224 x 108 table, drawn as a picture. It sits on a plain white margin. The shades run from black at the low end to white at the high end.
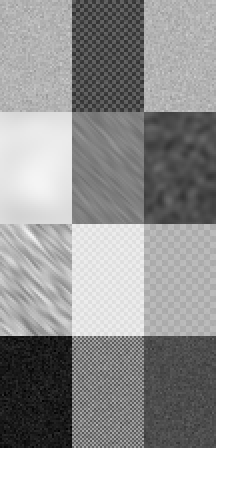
The table splits into 4 rows of 3 panels. Panel 1,1: high, fine-grained, faint in contrast. Panel 1,2: low, checkered. Panel 1,3: high, fine-grained, faint in contrast. Panel 2,1: very high, smooth, faint in contrast. Panel 2,2: middling, slanting down to the right, faint in contrast. Panel 2,3: low, blotchy, faint in contrast. Panel 3,1: high, slanting down to the right. Panel 3,2: very high, checkered, faint in contrast. Panel 3,3: high, checkered, faint in contrast. Panel 4,1: very low, fine-grained, faint in contrast. Panel 4,2: middling, checkered, strong in contrast. Panel 4,3: low, fine-grained, faint in contrast.
